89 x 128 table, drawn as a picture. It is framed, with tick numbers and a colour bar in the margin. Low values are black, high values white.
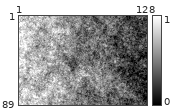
Average level on the scale: 50%. Odd rows or columns: none. Stripes: none. Grain: blotchy. Slope: up to the left.
